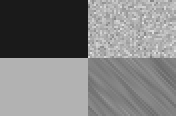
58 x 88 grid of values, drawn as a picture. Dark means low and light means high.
It is made of 2 by 2 panels. Panel 1,1: very low, flat. Panel 1,2: high, fine-grained. Panel 2,1: high, flat. Panel 2,2: middling, slanting down to the right, faint in contrast.
